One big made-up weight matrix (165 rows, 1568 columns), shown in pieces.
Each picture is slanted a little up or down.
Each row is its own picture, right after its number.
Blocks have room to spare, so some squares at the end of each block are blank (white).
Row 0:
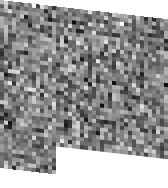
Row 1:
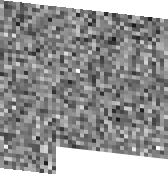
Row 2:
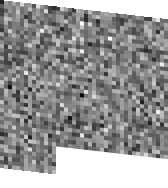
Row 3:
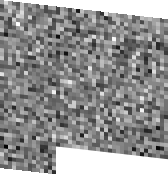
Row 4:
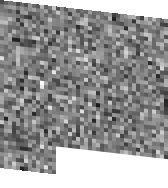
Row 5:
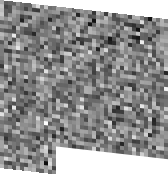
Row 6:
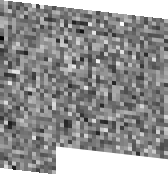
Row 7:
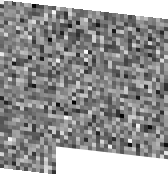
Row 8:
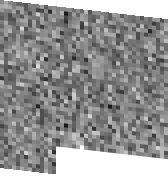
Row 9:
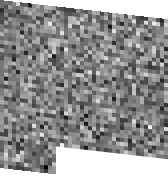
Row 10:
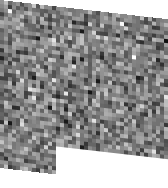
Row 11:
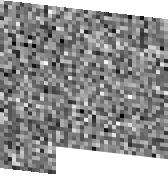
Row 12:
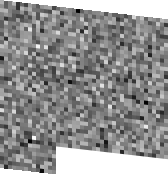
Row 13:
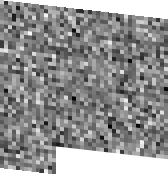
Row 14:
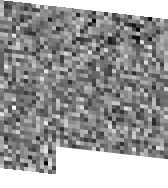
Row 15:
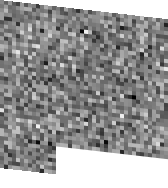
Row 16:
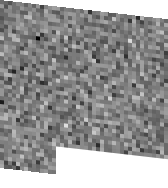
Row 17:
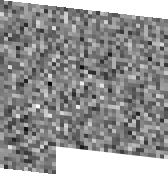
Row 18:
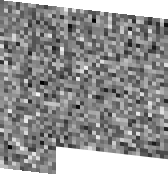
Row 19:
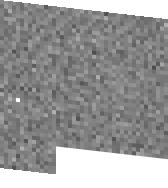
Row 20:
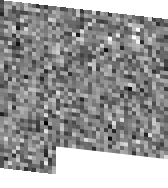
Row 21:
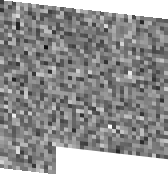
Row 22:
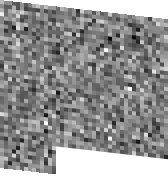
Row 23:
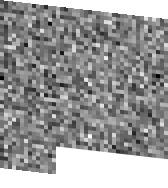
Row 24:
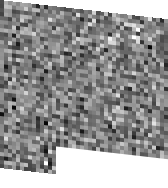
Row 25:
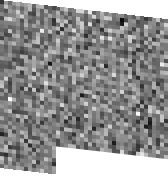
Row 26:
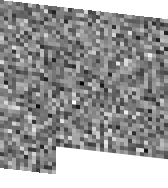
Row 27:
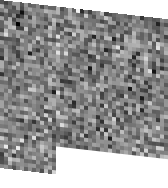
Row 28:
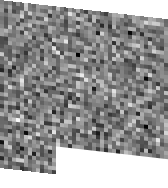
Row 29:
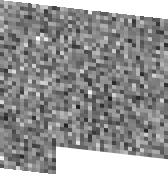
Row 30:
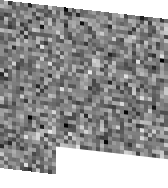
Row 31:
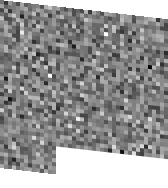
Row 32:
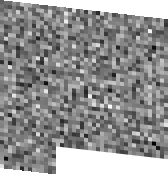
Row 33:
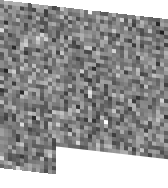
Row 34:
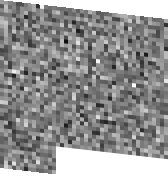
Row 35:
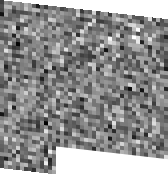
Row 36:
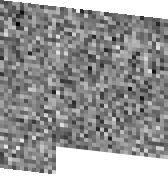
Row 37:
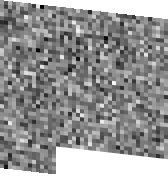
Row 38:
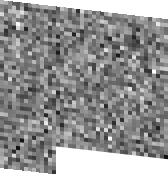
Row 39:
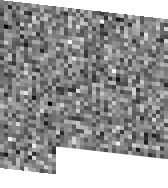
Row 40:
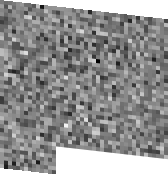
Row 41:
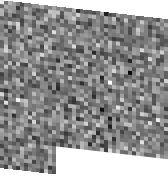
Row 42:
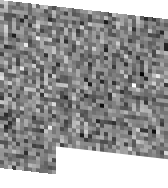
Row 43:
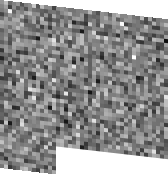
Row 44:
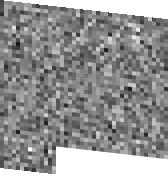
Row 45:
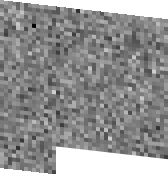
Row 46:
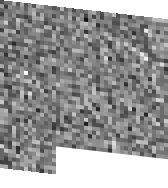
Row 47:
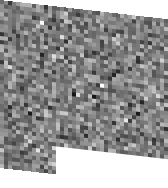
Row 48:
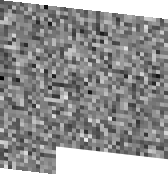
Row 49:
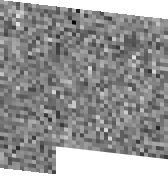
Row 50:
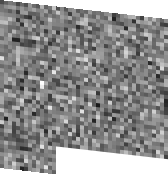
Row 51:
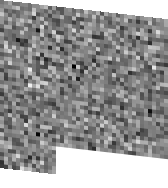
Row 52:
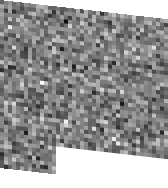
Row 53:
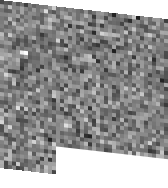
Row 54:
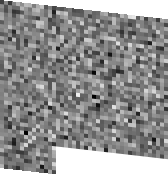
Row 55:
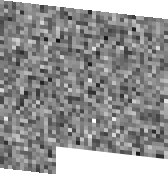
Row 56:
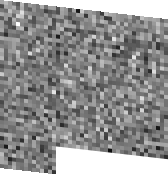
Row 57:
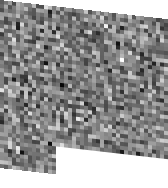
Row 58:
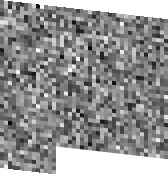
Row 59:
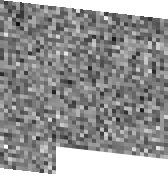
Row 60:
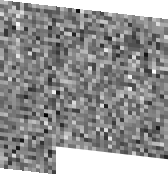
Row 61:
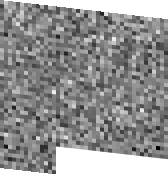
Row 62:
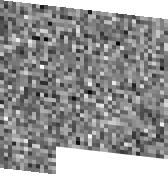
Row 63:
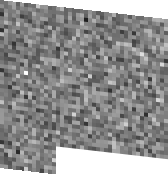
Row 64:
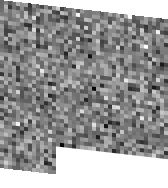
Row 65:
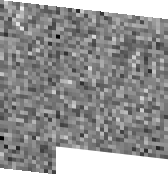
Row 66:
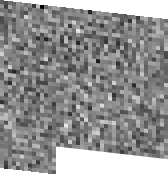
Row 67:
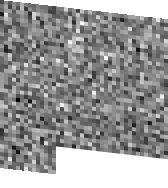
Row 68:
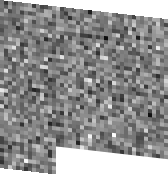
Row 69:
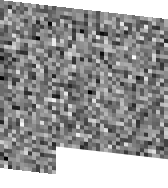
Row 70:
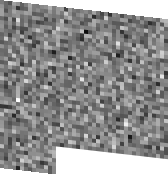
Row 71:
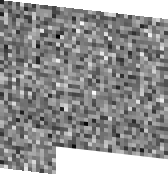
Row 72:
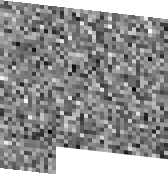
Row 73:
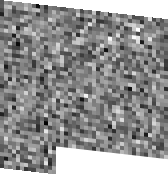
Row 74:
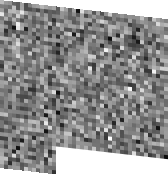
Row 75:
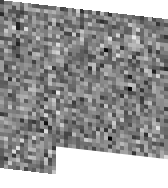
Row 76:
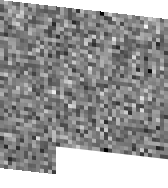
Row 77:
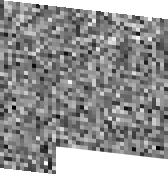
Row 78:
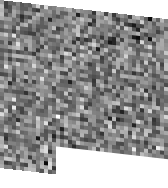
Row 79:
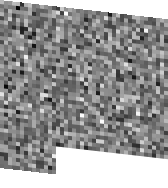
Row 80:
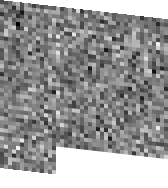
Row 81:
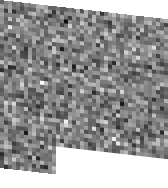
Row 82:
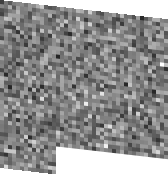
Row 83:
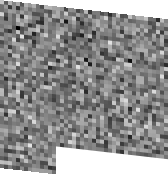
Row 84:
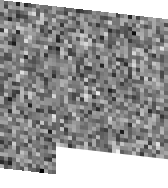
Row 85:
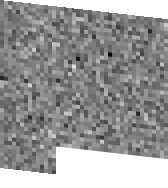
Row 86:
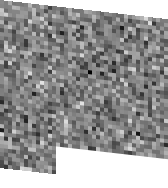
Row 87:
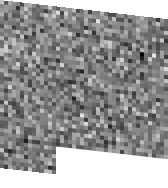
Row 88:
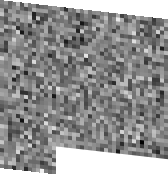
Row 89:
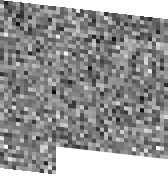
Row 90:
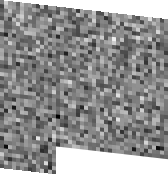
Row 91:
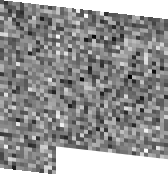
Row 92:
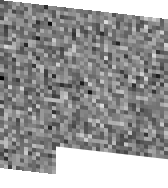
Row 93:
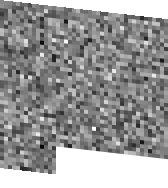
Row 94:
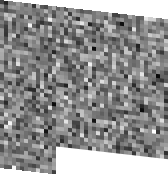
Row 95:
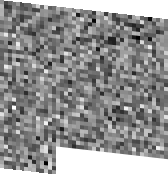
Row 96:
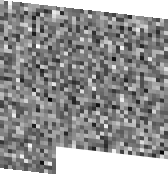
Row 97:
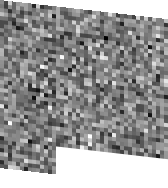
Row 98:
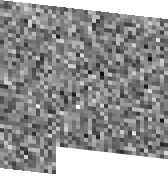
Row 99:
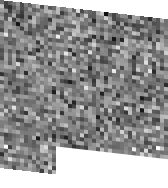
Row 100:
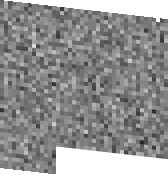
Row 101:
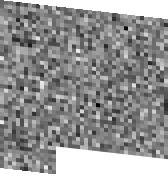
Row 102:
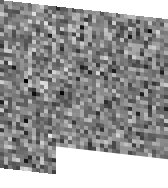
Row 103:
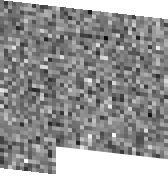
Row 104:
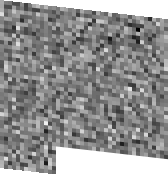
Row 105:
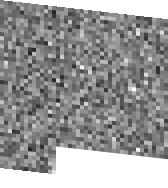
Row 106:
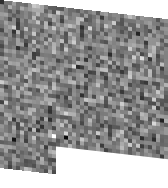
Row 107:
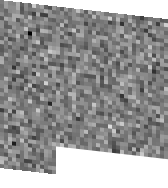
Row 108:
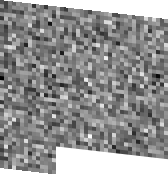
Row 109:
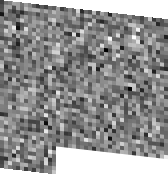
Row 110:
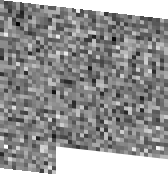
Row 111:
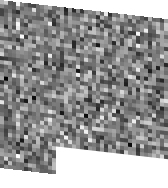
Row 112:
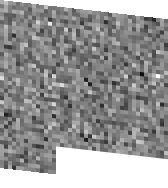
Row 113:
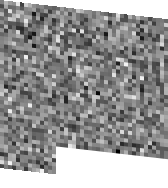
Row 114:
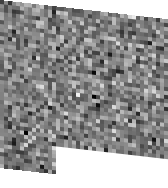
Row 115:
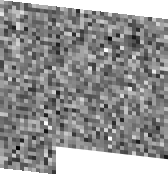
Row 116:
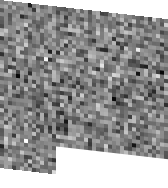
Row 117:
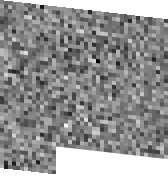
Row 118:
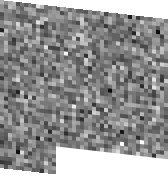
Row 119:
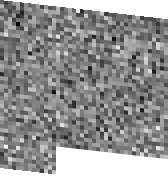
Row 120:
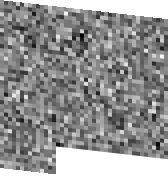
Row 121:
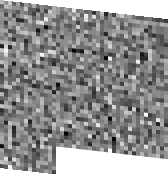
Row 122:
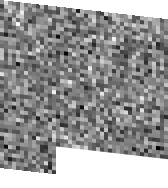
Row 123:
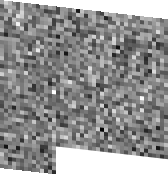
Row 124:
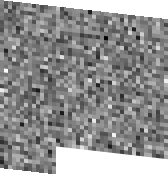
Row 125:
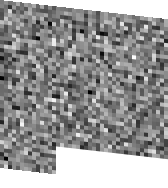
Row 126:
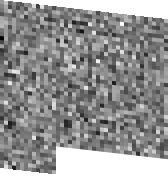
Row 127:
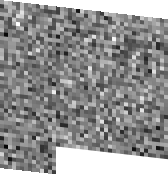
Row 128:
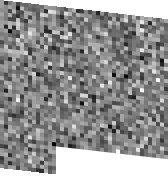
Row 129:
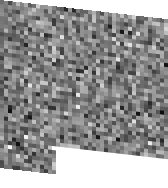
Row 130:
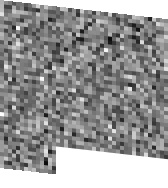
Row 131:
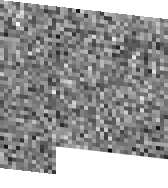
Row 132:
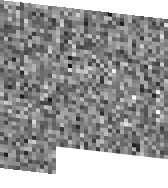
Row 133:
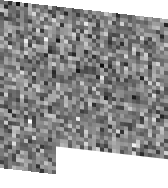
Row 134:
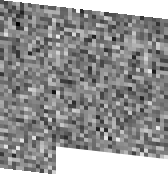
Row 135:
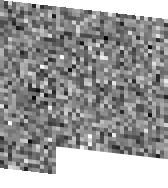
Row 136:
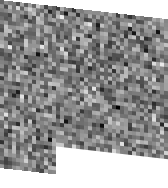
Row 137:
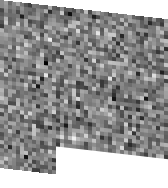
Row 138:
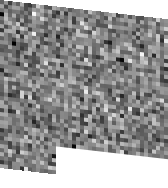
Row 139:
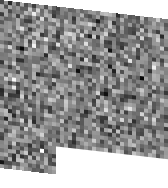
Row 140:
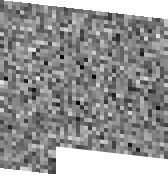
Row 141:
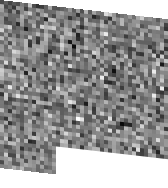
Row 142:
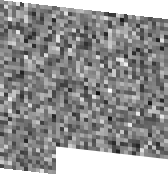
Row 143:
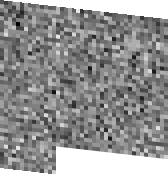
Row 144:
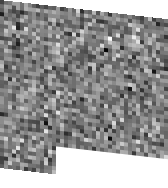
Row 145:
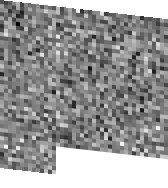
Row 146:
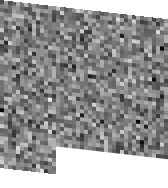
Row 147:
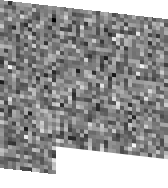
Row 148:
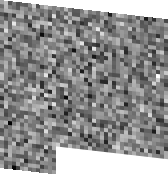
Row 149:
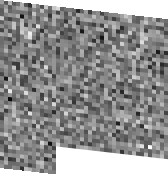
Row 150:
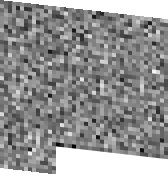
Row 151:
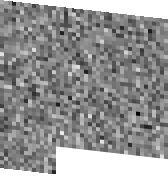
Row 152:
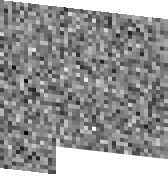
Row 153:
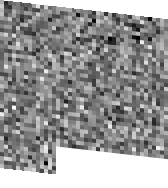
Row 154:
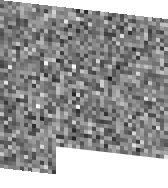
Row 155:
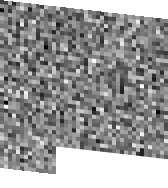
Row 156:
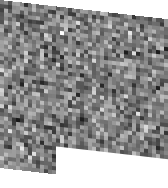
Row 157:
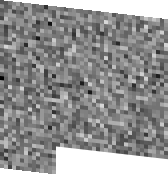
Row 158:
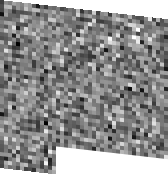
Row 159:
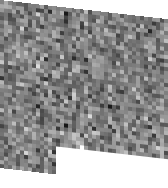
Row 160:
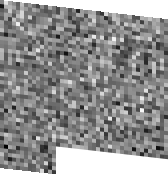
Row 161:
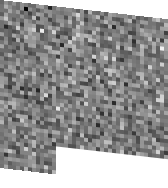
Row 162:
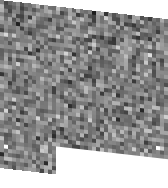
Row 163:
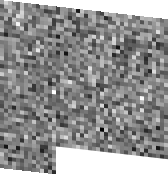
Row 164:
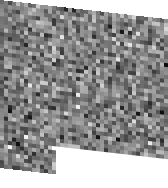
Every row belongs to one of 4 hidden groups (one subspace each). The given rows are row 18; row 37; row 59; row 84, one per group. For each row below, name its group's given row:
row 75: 59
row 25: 84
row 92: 37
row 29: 37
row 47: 18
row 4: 37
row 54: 18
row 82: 84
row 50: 37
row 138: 84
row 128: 84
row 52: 18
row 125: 37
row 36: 59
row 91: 59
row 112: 37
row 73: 59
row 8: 18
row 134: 59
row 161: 84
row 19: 84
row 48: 37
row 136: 84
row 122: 59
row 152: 18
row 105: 18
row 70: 84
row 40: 37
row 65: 59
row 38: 59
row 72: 18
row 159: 18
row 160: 59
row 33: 37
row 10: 37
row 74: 59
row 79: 84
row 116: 18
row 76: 59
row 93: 18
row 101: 37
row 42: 37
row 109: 59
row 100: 84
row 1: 59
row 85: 18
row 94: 37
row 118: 84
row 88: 84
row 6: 37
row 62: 37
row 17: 18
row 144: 59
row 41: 84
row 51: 18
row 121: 84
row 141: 84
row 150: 84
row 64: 84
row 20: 59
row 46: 84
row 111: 18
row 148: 37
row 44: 59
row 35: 59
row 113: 84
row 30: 18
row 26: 18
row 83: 84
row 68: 37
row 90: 59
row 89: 59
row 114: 18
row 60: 59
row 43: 37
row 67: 84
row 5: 59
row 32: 18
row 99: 59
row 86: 18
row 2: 84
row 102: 18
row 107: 84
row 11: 84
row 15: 84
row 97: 37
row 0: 37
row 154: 18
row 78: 59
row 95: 59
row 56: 59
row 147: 18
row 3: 59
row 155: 84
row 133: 84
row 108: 37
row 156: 18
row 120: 84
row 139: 84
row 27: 59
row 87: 84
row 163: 59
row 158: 59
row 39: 84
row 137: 18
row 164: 18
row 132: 84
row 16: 37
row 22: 59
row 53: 37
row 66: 37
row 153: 59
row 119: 59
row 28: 18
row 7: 18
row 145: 59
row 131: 59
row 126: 37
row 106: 18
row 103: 37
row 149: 84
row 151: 18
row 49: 59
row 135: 37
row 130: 59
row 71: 84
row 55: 37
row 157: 37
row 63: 84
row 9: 18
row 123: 59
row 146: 84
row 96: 84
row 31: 84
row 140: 18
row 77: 59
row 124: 37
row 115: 59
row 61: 59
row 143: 59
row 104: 59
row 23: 37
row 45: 59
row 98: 18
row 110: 59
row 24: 59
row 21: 84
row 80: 59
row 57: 84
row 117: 37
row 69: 37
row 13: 84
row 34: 37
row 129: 18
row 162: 59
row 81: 18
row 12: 84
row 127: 59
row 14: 59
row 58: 37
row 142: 84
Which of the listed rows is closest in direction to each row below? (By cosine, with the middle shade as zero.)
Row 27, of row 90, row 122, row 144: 144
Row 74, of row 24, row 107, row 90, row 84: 90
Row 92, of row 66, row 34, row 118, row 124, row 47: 66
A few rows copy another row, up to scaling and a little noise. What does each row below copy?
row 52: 81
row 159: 8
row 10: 43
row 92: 157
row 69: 125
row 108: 23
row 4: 50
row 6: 126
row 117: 40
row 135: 97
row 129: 164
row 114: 54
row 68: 103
